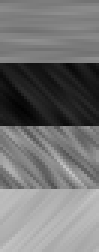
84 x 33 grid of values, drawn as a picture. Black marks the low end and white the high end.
It is made of 4 by 1 panels. Panel 1,1: middling, streaked across, faint in contrast. Panel 2,1: very low, slanting down to the right, faint in contrast. Panel 3,1: middling, slanting down to the right. Panel 4,1: high, slanting up to the right, faint in contrast.
